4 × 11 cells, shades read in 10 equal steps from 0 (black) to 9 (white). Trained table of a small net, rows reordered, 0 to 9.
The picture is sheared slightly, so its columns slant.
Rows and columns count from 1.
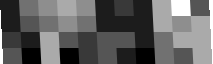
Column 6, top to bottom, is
1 1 3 3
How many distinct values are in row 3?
5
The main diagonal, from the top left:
1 3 6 0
